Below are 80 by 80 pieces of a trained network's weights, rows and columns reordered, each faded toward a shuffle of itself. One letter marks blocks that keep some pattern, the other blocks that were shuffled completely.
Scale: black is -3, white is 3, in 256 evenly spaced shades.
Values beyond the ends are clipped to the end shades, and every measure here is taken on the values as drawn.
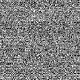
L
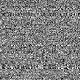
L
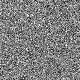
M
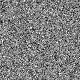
M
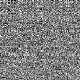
L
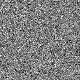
M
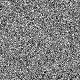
M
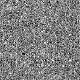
L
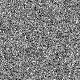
M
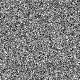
M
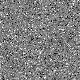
M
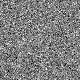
M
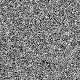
M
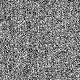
L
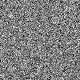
M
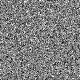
M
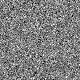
M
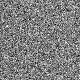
M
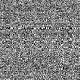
L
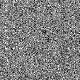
L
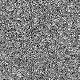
L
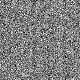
L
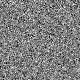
M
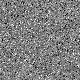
M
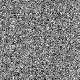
L
